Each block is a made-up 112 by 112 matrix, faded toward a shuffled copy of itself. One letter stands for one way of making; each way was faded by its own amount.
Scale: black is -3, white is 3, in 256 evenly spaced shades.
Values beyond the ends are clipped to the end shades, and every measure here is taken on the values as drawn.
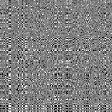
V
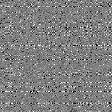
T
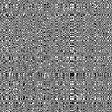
V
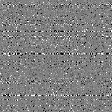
T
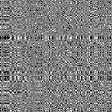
V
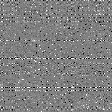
T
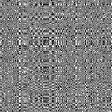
V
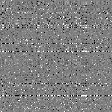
T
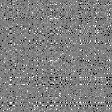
T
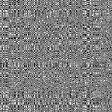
V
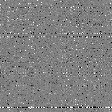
T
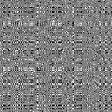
V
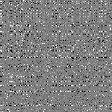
T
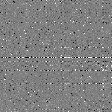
T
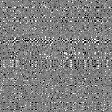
T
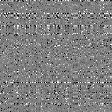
T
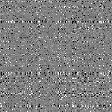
T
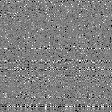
T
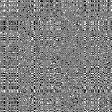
V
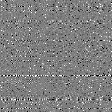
T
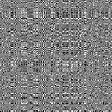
V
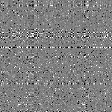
T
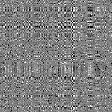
V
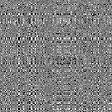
V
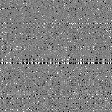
T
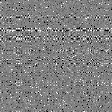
T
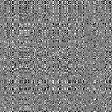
V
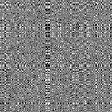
V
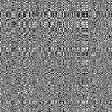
V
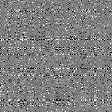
T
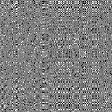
V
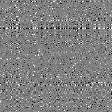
T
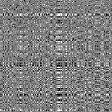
V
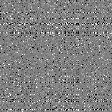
T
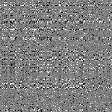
T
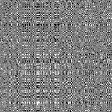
V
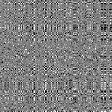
V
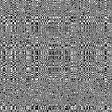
V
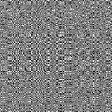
V
